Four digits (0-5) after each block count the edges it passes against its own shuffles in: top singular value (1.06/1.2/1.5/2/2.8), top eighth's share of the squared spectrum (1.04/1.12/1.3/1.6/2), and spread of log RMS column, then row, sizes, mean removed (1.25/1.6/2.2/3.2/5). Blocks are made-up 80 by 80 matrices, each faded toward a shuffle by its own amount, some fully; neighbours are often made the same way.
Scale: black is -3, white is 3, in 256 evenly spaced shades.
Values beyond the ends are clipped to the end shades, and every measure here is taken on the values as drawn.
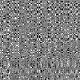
5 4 3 3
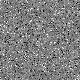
1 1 0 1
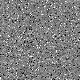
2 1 1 0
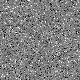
1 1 0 0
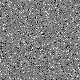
0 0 0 0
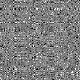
4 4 2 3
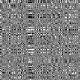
5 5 3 4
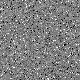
2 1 0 0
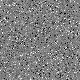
0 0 0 0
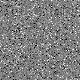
3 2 0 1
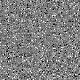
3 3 1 1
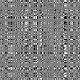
5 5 4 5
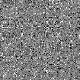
4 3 1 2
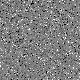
0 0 0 0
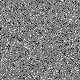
0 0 0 0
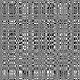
5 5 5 4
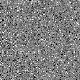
3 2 1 1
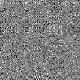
4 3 2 2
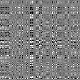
5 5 4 4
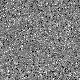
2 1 0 0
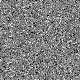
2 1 0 0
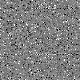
3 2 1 1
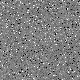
0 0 0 0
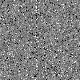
1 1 1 0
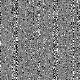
2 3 4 0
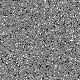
2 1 0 0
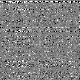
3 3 2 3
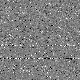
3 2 0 2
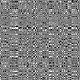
5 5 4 4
